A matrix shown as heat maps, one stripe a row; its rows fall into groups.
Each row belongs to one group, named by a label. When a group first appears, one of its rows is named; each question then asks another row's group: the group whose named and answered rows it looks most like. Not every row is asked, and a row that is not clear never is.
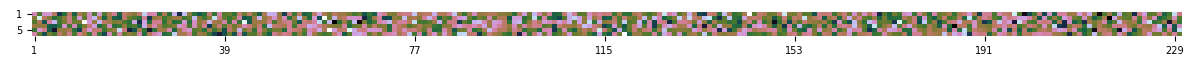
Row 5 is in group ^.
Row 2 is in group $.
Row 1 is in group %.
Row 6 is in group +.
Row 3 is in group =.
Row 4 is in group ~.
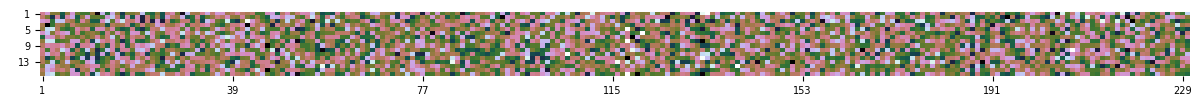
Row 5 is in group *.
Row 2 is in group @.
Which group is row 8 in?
*
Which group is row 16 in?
*
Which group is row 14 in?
$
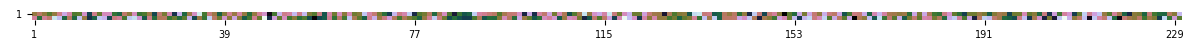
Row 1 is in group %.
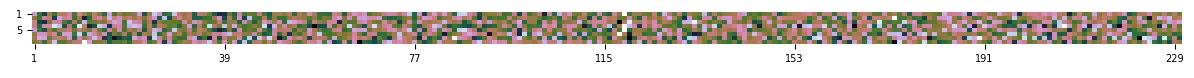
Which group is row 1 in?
+
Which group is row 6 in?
*
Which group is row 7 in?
$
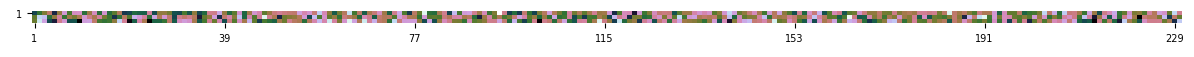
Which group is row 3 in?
^
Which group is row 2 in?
$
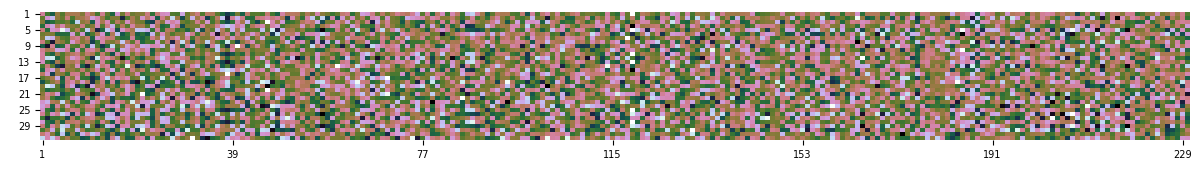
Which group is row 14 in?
^
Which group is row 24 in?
@
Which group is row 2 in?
$
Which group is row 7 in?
*
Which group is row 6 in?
~
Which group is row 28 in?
+
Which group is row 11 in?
+
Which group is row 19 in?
^
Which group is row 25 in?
+
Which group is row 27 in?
@
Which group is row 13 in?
+
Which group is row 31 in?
=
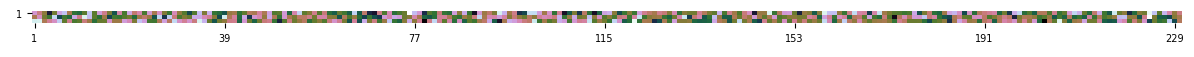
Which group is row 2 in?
=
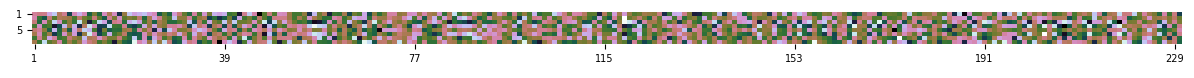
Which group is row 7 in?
=
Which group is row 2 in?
+
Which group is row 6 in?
~
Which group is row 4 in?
~
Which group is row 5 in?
=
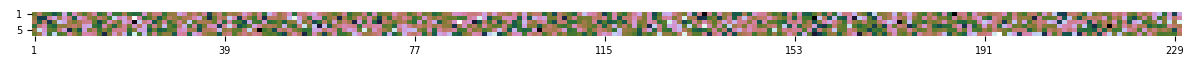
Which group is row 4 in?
$
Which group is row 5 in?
^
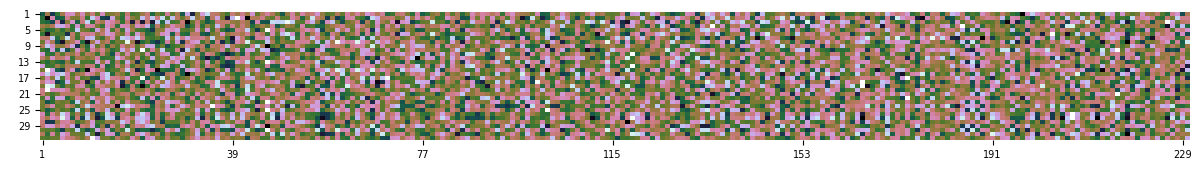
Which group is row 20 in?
$
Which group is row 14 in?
+
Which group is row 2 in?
$
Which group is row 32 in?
=
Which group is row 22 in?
=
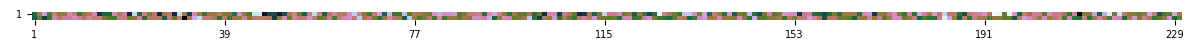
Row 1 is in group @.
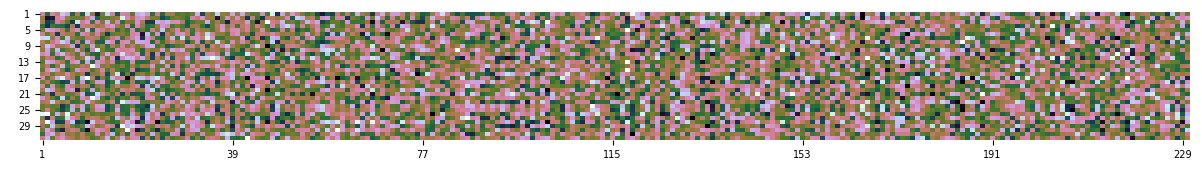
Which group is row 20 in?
^
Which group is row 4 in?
@
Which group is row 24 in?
~
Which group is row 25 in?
~
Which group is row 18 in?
~
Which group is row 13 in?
*
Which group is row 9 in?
^
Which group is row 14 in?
=
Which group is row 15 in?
*
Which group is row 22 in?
=
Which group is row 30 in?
^
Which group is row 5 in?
*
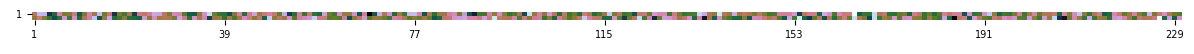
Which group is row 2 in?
~
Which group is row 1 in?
*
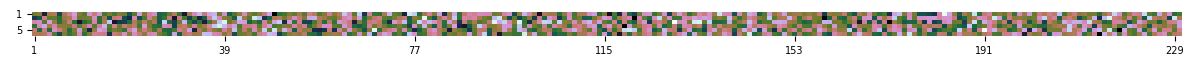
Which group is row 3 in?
%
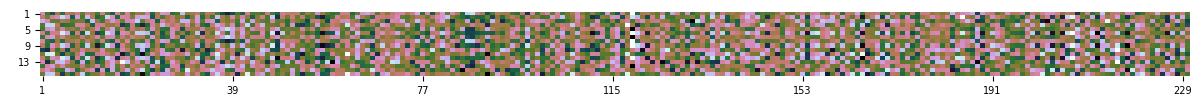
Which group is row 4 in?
*
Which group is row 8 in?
+
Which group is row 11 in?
*
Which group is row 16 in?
*
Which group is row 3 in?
@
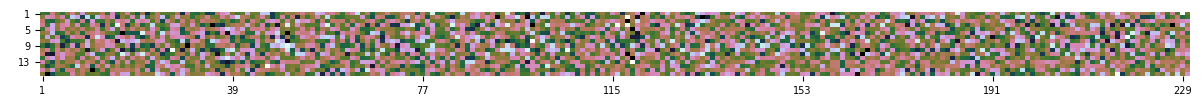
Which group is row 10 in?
%
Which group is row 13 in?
+
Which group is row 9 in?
@
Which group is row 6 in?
$
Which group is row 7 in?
~
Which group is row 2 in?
*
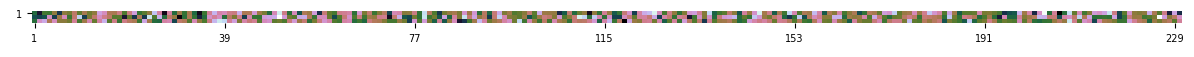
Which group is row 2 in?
@
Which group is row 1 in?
@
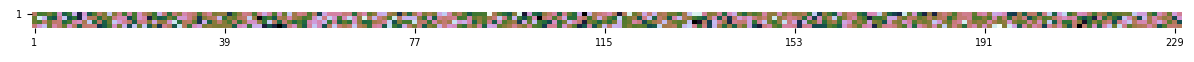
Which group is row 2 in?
^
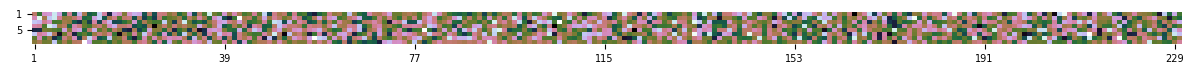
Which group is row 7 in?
~
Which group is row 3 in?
%
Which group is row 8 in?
=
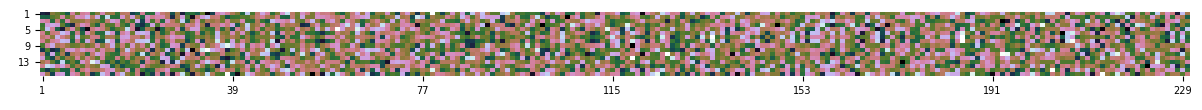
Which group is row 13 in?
=
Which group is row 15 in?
@
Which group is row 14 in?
$
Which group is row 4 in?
*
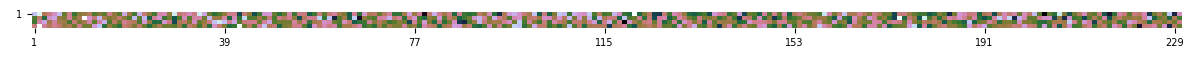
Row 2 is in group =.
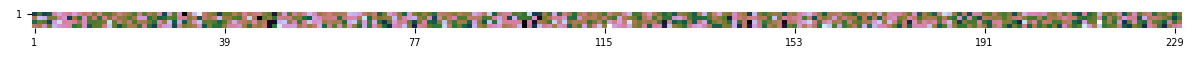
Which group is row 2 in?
^
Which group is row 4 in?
%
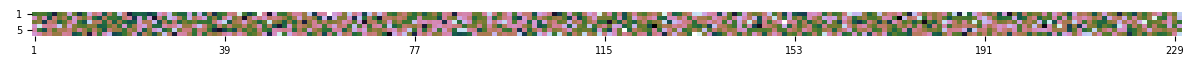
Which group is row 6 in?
%
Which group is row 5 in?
+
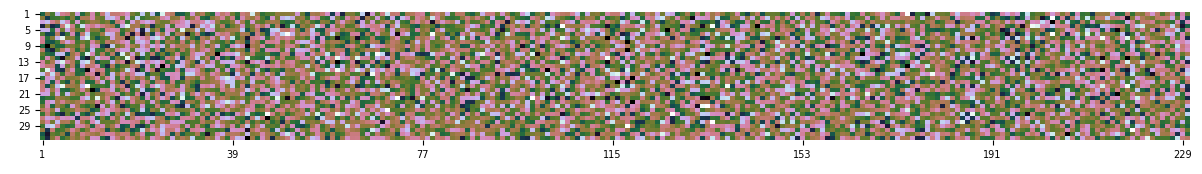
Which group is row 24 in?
%
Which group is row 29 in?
*
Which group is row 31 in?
@
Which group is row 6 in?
@
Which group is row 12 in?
^
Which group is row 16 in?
%
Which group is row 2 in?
@
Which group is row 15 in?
^
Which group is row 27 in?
^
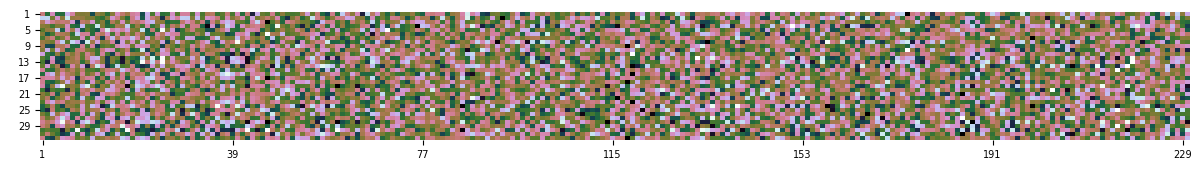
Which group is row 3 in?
^
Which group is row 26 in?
$
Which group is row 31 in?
~
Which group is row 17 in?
^
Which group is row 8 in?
*
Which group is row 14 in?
~
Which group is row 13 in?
$
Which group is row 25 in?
@
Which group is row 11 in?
+
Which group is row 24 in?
$
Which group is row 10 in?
=
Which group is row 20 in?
@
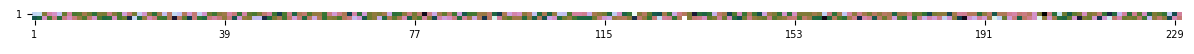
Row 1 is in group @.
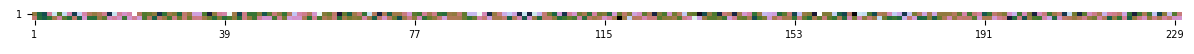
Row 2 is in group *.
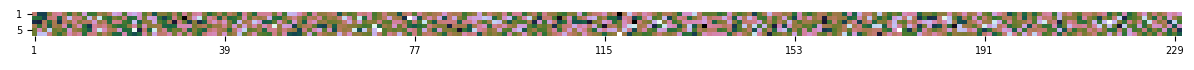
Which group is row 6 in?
*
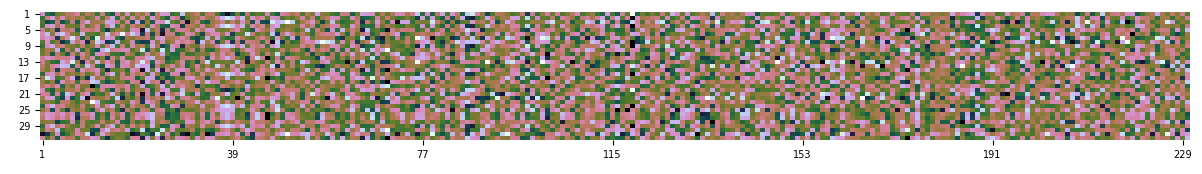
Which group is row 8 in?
~
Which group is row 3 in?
@
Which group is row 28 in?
~
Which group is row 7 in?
*
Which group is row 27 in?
^
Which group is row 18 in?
=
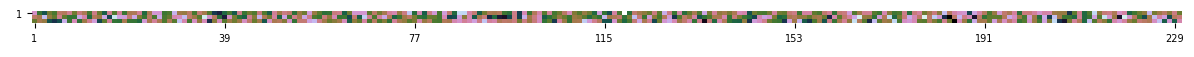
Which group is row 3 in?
~
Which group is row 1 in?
+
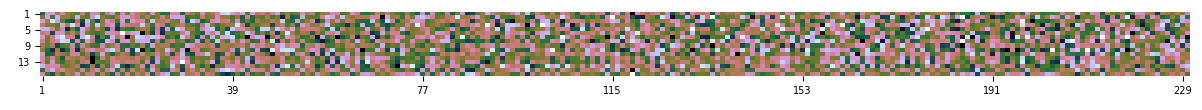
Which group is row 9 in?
~
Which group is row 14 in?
%
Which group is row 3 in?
%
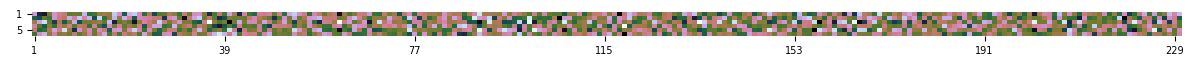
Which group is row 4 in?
+
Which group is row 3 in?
*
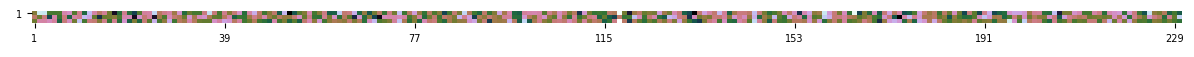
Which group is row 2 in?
=
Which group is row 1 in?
*
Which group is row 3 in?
*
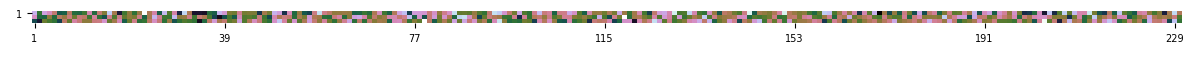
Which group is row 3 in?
@
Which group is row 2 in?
+
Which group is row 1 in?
%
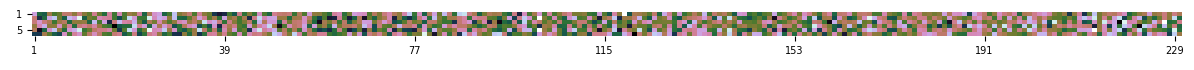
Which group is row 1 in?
+
